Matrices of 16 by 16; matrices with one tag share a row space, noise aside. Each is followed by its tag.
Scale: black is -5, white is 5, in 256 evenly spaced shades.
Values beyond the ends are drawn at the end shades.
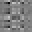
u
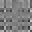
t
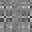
t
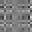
t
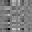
u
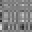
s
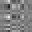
u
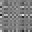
s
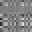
s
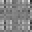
t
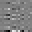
u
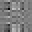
u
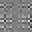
t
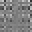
t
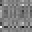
s
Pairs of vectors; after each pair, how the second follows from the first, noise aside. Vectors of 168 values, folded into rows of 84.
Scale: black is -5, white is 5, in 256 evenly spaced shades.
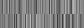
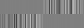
partly zeroed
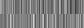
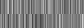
wrapped around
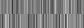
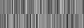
wrapped around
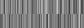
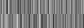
wrapped around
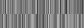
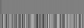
partly zeroed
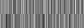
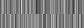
wrapped around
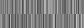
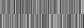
wrapped around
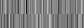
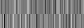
wrapped around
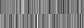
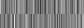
wrapped around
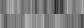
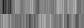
wrapped around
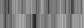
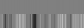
partly zeroed
